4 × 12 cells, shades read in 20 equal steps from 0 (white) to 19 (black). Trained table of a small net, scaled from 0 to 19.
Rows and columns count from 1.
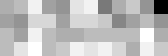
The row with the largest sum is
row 1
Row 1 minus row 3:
1 -2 0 2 2 -4 -4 5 1 -1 8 13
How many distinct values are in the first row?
9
